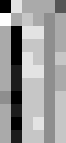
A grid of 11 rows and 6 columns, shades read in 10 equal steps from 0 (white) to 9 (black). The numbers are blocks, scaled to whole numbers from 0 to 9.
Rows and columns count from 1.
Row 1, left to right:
9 1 3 3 3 6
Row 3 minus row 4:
0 0 -1 -1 0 0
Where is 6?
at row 1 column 6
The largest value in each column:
9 9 3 3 4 6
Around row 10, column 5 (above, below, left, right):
4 4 1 2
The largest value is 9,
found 6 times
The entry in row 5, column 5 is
4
